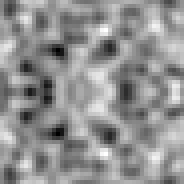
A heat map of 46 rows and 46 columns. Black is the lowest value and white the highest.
Grain: blotchy. Ninth with the highest average: centre. Lone odd cells: none. Mirror symmetry: top to bottom.
